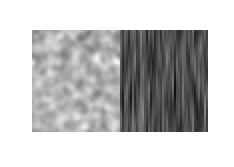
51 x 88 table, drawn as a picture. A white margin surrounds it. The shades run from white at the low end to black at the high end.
It is made of 1 by 2 panels. Panel 1,1: low, blotchy. Panel 1,2: high, streaked downward.
